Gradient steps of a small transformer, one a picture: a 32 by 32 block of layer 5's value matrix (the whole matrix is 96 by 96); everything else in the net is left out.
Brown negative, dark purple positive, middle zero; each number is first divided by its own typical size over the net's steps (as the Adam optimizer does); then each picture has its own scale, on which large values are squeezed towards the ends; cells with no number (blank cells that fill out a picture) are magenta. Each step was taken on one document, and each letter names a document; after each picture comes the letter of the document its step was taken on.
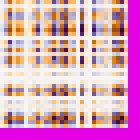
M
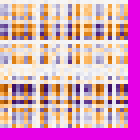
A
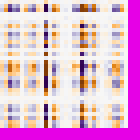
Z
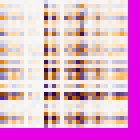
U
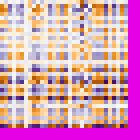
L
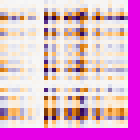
U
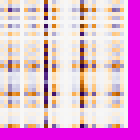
Z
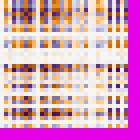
A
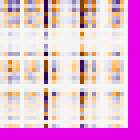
Z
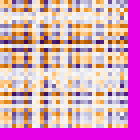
A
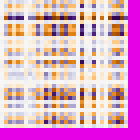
M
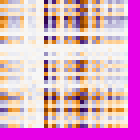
U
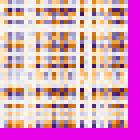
M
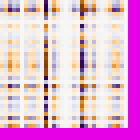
Z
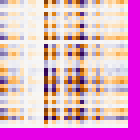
U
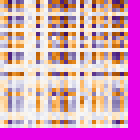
M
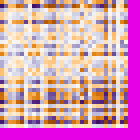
L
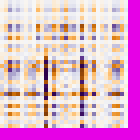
Z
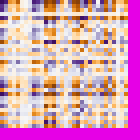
U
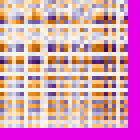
L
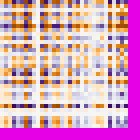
A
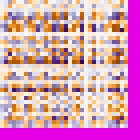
M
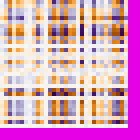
M
